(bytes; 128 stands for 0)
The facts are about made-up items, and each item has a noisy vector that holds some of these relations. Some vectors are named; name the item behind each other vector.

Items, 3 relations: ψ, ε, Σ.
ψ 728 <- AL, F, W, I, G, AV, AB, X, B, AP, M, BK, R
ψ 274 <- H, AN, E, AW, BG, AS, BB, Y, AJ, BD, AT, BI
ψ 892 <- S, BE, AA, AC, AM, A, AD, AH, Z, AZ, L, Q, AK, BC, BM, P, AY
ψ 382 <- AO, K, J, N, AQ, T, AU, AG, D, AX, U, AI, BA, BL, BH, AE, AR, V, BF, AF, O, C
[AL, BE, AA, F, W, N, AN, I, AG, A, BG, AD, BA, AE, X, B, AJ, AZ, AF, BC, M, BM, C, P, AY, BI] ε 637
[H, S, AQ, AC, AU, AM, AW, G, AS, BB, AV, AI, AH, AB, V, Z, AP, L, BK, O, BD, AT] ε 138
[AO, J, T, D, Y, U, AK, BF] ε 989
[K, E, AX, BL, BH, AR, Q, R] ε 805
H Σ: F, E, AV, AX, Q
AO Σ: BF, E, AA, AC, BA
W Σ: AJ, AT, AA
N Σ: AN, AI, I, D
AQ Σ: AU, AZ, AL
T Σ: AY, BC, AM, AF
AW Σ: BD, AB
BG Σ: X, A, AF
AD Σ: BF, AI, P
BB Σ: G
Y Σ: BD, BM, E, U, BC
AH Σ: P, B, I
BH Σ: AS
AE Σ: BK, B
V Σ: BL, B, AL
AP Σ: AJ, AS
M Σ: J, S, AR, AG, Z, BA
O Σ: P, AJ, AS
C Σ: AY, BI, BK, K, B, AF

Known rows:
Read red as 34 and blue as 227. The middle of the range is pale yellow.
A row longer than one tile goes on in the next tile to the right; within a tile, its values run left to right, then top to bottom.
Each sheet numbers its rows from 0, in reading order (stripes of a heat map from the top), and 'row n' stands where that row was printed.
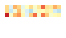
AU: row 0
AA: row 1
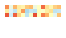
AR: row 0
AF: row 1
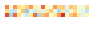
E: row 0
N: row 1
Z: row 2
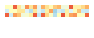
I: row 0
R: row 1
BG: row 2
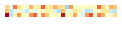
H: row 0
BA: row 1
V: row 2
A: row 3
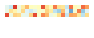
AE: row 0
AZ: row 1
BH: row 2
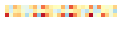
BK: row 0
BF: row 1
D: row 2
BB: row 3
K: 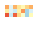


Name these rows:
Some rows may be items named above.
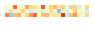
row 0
AD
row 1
M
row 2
AI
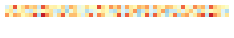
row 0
W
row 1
AK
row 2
AB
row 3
BM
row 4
BL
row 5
BL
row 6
N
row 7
J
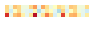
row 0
AC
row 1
G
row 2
AT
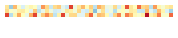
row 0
AH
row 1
AS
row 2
AE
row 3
BD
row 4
AJ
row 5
AQ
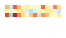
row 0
D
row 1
P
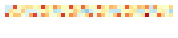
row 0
C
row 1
F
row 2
AL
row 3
BC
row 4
AY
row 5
BB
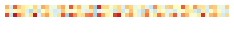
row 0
J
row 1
AV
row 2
AO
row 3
Y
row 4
AU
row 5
AP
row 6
AN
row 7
AM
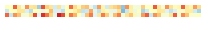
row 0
I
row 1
T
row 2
AF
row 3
O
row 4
AW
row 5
I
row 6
AG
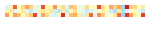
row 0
W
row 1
B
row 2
L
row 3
BM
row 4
Y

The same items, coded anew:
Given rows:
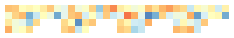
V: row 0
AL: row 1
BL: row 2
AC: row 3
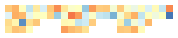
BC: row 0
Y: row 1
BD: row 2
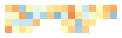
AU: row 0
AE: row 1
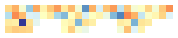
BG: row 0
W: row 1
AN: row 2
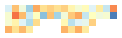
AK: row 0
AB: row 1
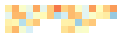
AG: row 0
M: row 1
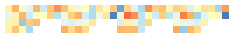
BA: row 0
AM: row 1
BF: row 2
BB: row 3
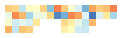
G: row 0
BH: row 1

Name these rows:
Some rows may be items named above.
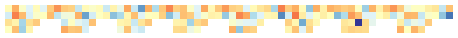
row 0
B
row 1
AC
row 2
AJ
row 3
M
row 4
BB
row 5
C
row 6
BG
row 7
AW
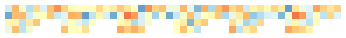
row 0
P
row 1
AH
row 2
T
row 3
AA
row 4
AQ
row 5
D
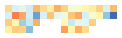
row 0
E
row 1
AW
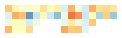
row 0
AH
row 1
J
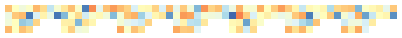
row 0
H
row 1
W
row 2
L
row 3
AO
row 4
N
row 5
AV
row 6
AT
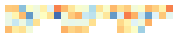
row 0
AS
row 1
AM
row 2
AR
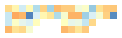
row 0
AI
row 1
BK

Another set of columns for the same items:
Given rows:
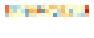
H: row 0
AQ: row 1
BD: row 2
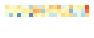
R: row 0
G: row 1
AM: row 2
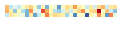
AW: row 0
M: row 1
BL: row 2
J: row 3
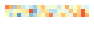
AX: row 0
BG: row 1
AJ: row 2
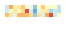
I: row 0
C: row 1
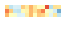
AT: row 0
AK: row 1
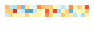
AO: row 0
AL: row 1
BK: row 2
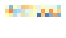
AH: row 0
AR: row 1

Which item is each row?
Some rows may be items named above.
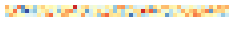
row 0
Y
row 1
AE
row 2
D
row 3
N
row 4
E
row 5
AQ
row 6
AA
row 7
AU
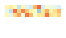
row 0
BA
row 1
F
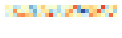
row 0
W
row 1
C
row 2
T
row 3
BF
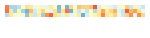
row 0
H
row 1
N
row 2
V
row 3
F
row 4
AG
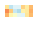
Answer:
AT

